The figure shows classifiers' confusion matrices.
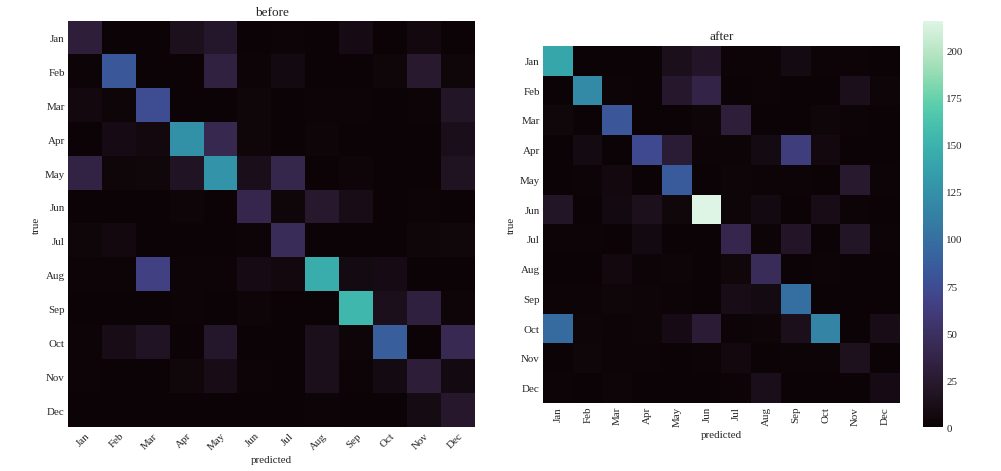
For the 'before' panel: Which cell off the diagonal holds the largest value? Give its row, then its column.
Aug, Mar
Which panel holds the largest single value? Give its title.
after
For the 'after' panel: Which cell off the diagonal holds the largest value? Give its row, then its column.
Oct, Jan
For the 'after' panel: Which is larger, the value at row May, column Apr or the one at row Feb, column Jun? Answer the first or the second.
the second
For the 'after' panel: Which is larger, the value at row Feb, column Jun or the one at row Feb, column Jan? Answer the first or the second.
the first
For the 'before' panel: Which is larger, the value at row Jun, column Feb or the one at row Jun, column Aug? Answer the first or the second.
the second
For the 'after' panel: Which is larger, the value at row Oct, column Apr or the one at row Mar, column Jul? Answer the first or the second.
the second
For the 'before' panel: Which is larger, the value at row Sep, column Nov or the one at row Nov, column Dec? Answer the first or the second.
the first
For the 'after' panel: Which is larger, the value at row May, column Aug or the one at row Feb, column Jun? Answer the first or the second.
the second
